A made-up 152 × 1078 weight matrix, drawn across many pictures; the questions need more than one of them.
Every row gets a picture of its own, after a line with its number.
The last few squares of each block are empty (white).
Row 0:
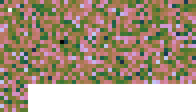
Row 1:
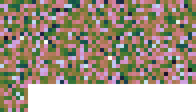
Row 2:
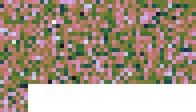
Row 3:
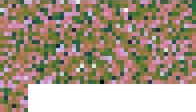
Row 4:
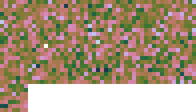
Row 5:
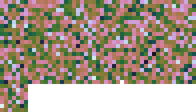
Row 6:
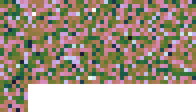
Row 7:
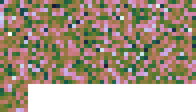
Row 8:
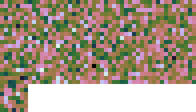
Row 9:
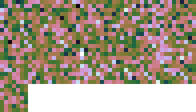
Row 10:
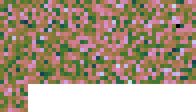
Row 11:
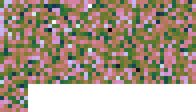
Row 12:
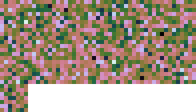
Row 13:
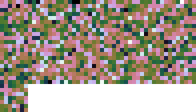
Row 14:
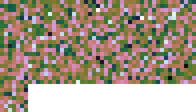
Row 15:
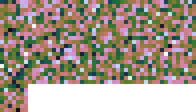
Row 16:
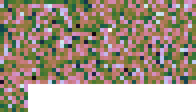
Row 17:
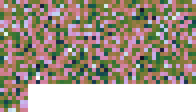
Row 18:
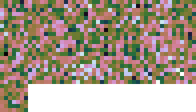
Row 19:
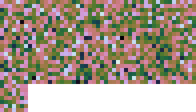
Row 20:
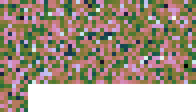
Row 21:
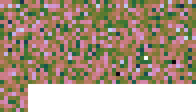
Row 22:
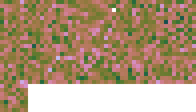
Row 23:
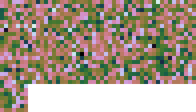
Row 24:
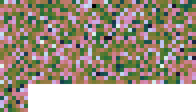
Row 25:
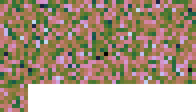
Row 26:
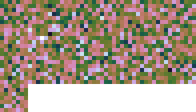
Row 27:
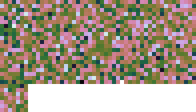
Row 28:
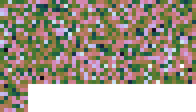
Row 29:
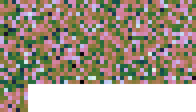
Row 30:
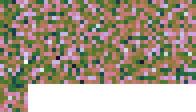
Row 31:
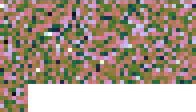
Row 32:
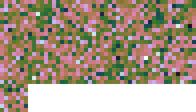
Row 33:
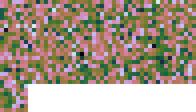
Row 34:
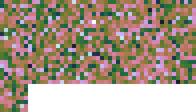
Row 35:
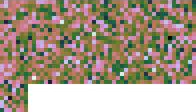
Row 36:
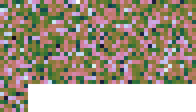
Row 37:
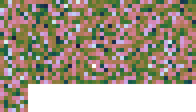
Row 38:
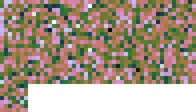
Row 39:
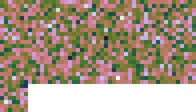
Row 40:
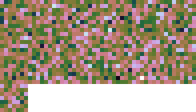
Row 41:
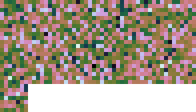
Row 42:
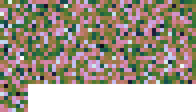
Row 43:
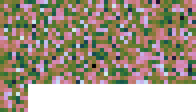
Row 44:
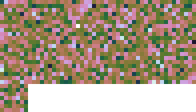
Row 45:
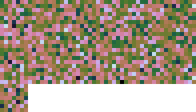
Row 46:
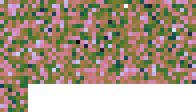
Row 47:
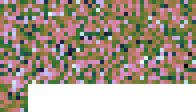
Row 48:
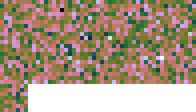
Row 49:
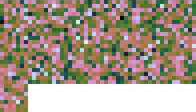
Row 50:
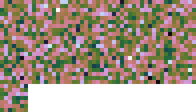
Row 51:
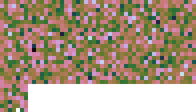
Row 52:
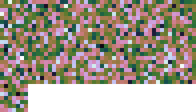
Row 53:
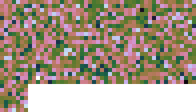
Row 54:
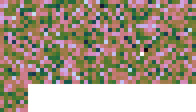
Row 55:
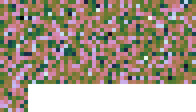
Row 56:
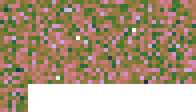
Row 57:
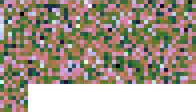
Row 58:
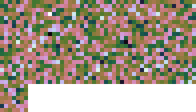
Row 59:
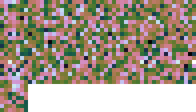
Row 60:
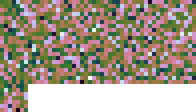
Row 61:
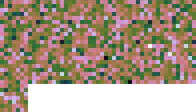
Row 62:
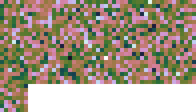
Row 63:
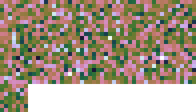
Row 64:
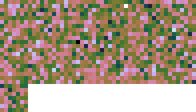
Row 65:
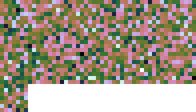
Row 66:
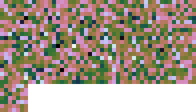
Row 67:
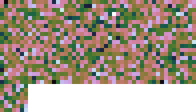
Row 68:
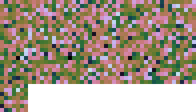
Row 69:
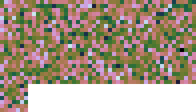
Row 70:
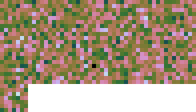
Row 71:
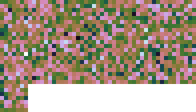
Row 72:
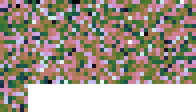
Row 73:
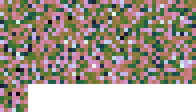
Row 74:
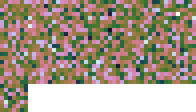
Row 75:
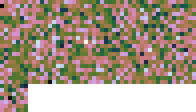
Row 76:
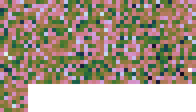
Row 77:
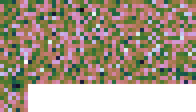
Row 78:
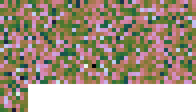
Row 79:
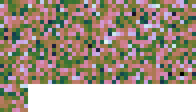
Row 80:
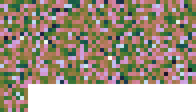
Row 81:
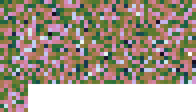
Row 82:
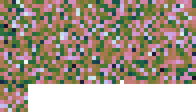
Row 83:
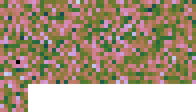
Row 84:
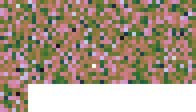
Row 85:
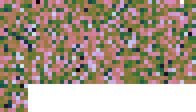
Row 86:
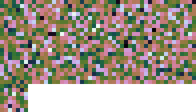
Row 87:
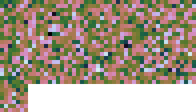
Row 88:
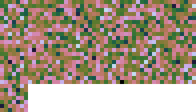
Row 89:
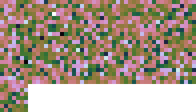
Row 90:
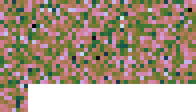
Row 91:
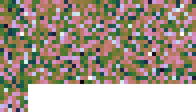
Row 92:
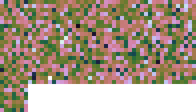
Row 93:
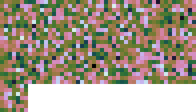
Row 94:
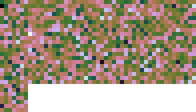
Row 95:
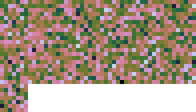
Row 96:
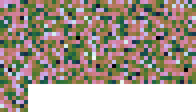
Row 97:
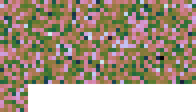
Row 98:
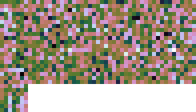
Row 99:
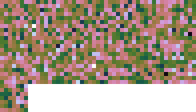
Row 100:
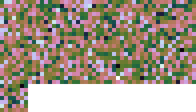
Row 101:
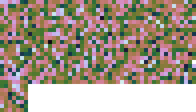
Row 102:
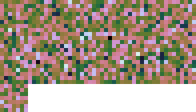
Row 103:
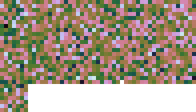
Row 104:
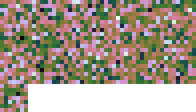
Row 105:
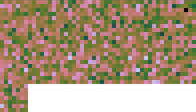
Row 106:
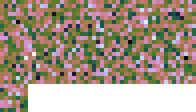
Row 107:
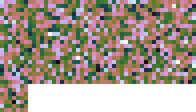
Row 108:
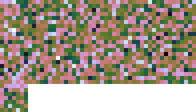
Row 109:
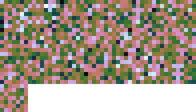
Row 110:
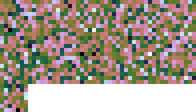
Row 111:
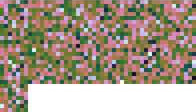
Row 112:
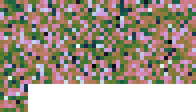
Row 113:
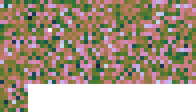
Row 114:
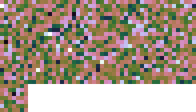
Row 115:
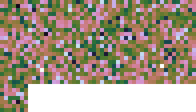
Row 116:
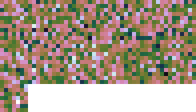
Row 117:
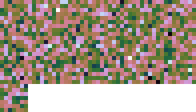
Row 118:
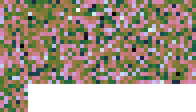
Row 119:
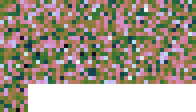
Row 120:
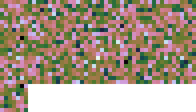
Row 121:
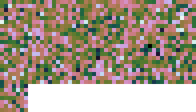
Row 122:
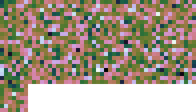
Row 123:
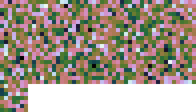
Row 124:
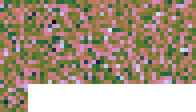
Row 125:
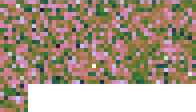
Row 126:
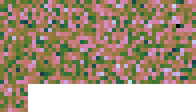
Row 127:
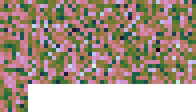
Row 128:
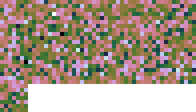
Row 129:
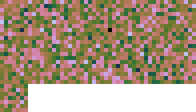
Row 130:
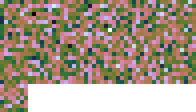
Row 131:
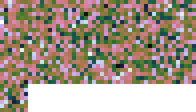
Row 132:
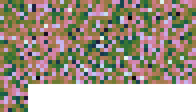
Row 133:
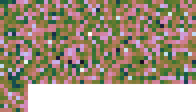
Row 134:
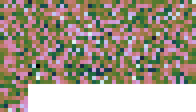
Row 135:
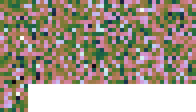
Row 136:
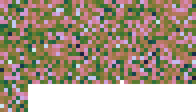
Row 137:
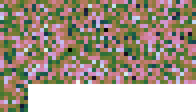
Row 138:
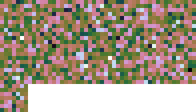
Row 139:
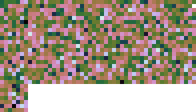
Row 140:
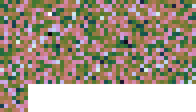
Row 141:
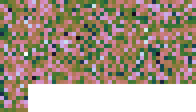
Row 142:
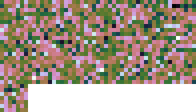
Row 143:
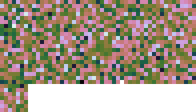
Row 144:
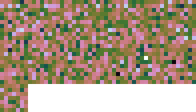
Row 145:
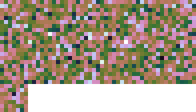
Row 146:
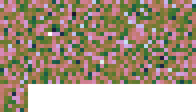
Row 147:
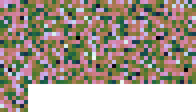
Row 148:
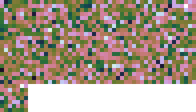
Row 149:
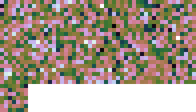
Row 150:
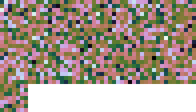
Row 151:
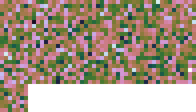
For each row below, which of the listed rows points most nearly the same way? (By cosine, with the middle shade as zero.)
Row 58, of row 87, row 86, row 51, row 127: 87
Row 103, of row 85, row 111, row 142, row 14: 111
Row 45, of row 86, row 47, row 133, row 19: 47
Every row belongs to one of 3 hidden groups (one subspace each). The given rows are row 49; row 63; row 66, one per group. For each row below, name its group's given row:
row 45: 63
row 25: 66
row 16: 49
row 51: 63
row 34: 66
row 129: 49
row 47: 63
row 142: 49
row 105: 49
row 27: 63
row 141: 49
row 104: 66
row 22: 49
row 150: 49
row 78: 66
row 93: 66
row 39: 49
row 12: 49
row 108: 63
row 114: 63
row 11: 49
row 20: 63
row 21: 49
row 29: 63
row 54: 49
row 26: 63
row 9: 66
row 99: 66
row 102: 63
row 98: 66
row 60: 63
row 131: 49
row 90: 66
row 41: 66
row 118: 49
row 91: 63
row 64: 49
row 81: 63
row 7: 49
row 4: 66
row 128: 63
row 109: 49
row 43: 66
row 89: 63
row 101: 63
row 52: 66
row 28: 66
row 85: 66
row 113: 49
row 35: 49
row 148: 49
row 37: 66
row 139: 63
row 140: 63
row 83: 66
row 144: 49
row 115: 66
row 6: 63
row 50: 66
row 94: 63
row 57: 49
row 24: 49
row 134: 66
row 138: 66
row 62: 49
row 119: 63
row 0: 49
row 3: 66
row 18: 66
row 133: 63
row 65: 63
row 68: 49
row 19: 66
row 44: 49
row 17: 66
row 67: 49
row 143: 63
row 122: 63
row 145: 63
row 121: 49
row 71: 49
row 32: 49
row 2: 49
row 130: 49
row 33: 66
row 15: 63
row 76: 66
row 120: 66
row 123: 66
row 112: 66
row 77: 63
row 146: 63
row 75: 49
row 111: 63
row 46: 49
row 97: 63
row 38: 49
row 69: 49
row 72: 66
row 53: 66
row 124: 49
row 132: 66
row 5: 63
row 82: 63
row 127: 66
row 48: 63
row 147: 63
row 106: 66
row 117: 66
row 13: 66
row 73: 66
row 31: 63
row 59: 63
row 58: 63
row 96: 63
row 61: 49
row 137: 66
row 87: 63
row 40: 49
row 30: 63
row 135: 66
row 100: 49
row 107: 63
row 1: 66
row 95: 63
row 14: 63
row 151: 66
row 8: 66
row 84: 66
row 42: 66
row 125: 66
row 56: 66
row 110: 63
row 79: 49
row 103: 63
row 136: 63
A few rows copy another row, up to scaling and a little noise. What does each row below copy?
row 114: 31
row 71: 141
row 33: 23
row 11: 38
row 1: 80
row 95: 88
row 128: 89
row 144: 21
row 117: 50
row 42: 52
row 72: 13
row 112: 41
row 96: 147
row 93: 43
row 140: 58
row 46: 64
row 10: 126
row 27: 143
